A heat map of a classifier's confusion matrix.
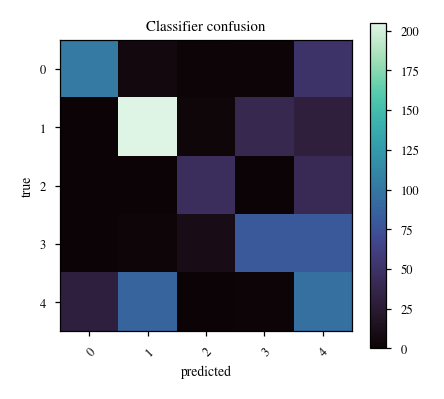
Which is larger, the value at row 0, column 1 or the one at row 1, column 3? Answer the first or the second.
the second
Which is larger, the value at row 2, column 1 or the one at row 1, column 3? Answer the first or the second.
the second
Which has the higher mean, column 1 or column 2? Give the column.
1
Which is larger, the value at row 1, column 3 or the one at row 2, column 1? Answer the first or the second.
the first
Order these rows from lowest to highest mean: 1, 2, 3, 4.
2, 3, 4, 1
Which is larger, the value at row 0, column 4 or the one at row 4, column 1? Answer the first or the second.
the second
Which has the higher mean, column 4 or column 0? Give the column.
4
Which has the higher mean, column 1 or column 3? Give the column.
1
